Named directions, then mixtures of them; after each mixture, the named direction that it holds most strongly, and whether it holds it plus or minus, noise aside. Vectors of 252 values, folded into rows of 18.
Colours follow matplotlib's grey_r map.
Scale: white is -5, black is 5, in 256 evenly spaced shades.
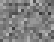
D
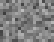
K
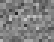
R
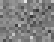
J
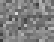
R, minus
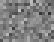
D, plus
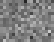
J, minus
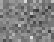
J, plus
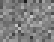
J, minus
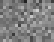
J, minus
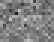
R, plus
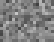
K, plus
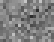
J, plus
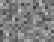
K, plus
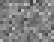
D, minus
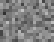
K, plus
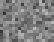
K, plus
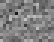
R, plus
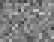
D, minus
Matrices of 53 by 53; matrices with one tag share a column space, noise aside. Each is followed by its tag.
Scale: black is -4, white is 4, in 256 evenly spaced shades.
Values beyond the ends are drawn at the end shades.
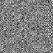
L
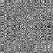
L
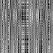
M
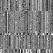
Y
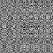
L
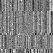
Y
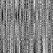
M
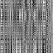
M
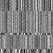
Y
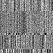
Y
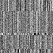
Y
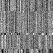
Y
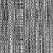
M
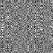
L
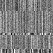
Y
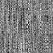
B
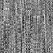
B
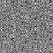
L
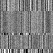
Y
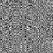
L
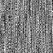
B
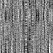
M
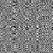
L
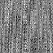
B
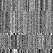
Y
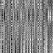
M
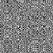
L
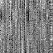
M
